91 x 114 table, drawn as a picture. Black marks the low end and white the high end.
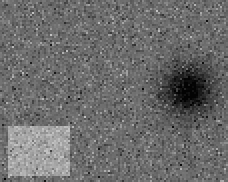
On average the colour sits 40% of the way up the scale. In the bottom left lies a patch that is higher than the rest. A few values lie far out on both sides of the bulk. No regular stripes run through it. The bottom left is the ninth with the highest average. The middle right is the ninth with the lowest average. A single dip lies in the middle right.
